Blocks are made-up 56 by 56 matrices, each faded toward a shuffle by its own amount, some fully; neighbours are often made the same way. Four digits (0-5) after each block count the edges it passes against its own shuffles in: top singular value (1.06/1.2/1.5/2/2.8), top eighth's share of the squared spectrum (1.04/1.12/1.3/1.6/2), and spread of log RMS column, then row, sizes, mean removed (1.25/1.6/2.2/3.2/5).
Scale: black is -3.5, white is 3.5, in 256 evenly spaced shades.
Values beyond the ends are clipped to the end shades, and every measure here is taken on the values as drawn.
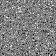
1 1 0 0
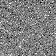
0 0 0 0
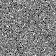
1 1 0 0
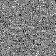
3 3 1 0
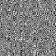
4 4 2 2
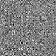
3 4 2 2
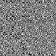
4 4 2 2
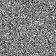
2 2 0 0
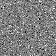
0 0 0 0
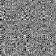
4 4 2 2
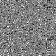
3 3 1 1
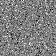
1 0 0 0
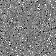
2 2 0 0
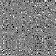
4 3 2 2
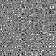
4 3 2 2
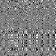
4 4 3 3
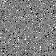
3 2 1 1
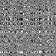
4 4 2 3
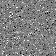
0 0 0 0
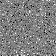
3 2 0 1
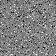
0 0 0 0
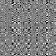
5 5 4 3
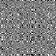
4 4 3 3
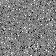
1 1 0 0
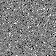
0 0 0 0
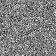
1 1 0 0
